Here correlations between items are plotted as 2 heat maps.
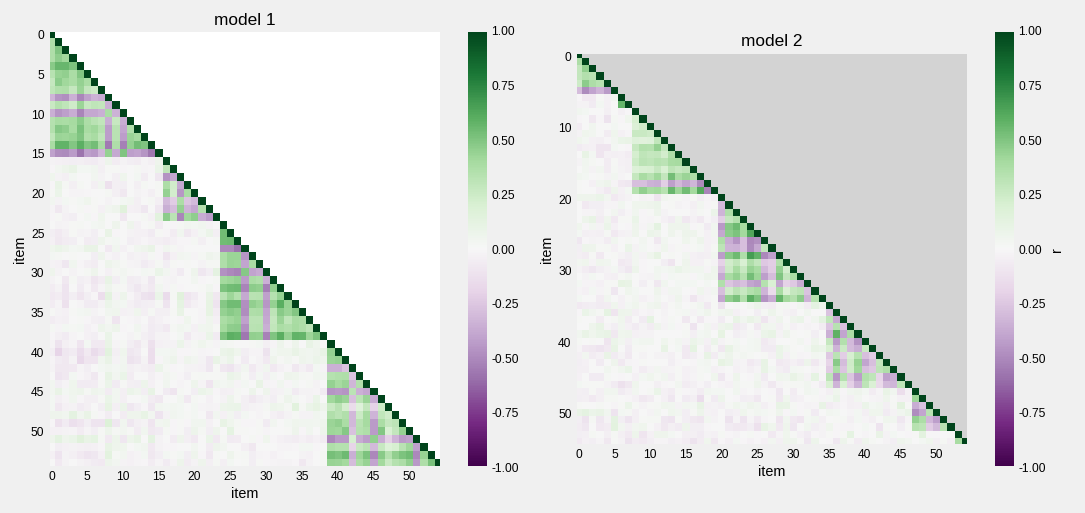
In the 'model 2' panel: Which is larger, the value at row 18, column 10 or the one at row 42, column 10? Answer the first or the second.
the second
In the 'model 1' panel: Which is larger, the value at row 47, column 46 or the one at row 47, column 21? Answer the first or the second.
the first
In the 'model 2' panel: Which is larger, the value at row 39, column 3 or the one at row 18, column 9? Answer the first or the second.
the first
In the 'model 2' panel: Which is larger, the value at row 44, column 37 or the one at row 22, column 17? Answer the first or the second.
the second
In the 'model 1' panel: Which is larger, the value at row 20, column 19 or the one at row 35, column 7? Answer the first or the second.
the first
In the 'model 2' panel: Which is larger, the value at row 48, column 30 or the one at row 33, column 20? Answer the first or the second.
the first
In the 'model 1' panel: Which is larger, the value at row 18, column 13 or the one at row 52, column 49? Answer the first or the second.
the second
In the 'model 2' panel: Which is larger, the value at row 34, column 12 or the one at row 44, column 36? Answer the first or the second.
the second
